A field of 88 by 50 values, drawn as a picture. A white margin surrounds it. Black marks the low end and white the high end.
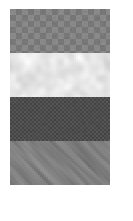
It is made of 4 by 1 panels. Panel 1,1: middling, checkered, faint in contrast. Panel 2,1: very high, blotchy, faint in contrast. Panel 3,1: low, checkered, faint in contrast. Panel 4,1: middling, slanting down to the right, faint in contrast.
